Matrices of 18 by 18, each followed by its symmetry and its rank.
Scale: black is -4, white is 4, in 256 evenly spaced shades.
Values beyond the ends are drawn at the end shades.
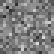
symmetric, full rank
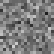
neither, full rank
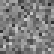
neither, full rank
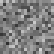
neither, full rank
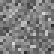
symmetric, full rank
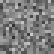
neither, full rank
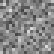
symmetric, full rank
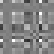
symmetric, rank two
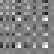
symmetric, rank two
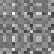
symmetric, rank two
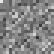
symmetric, full rank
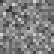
symmetric, full rank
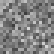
symmetric, full rank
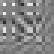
symmetric, rank two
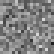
neither, full rank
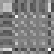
symmetric, rank two
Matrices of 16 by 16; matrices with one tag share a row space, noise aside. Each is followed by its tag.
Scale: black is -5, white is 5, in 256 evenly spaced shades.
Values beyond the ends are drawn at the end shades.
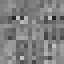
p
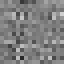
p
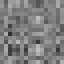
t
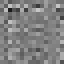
t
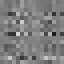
p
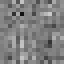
p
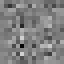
p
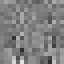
p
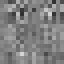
p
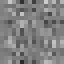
p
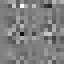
p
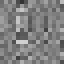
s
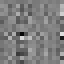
s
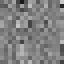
s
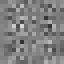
p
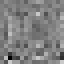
t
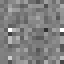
t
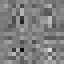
p
